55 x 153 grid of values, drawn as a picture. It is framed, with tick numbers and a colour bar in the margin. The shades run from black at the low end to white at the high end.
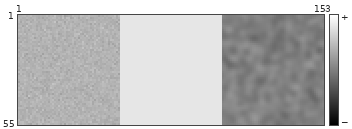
It is made of 1 by 3 panels. Panel 1,1: high, fine-grained, faint in contrast. Panel 1,2: very high, flat. Panel 1,3: middling, blotchy, faint in contrast.
